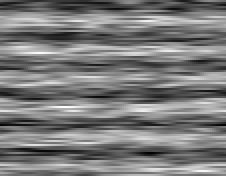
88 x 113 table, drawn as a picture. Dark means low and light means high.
Average level on the scale: 50%. Stripes: horizontal, repeating 6 times. Grain: streaks across.
